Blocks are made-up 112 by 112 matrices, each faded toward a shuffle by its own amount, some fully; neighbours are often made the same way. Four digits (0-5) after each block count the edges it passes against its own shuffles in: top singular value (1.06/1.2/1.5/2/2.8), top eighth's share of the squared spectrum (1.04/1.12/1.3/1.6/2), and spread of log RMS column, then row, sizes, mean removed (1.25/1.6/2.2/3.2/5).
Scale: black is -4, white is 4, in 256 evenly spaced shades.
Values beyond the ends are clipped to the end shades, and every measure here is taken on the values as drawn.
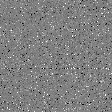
2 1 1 1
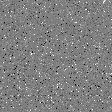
0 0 0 0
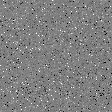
0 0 0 0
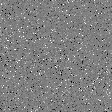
0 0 0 0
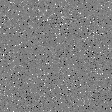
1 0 0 0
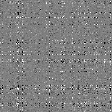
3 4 3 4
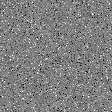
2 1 0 0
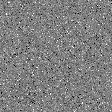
0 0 0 0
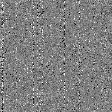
2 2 3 0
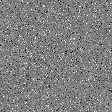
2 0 0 0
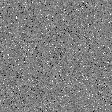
1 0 0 0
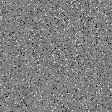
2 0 0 0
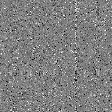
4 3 2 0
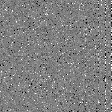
4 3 2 0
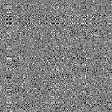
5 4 2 3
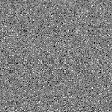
4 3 1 2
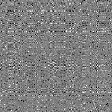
5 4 3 3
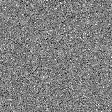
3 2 0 0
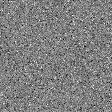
2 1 0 0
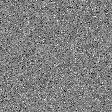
2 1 0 0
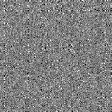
4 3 2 2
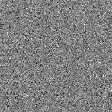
3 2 1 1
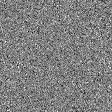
2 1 0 0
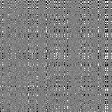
5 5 4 3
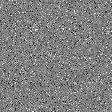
3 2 1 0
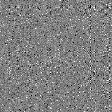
4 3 2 2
